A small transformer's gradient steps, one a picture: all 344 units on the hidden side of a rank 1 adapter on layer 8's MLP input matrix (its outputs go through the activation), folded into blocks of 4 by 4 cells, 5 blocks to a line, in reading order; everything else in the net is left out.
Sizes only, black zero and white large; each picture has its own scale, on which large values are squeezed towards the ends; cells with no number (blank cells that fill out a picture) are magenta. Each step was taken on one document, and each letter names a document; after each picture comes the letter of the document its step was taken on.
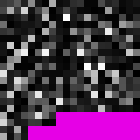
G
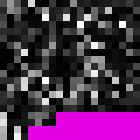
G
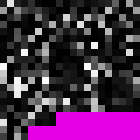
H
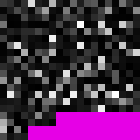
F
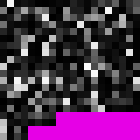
H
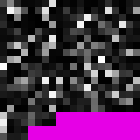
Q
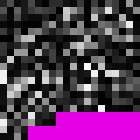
H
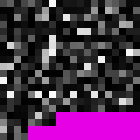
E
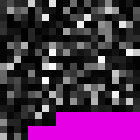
E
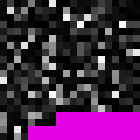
E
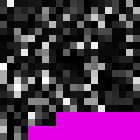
H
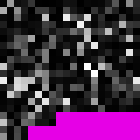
H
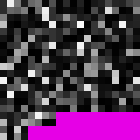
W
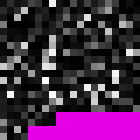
E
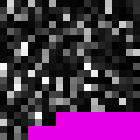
G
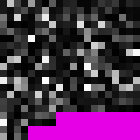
W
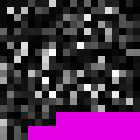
E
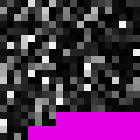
W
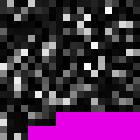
F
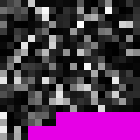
Q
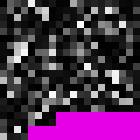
F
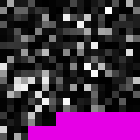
H
